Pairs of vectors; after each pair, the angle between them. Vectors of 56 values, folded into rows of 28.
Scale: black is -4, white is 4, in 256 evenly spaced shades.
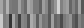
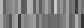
partly aligned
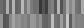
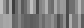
partly opposed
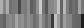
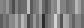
partly aligned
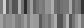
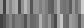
nearly opposite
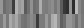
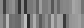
orthogonal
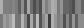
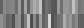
nearly opposite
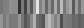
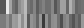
orthogonal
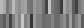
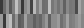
orthogonal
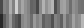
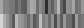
partly opposed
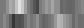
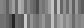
partly aligned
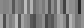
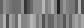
partly opposed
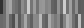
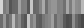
partly opposed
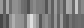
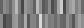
orthogonal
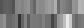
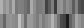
nearly opposite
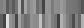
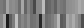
nearly opposite
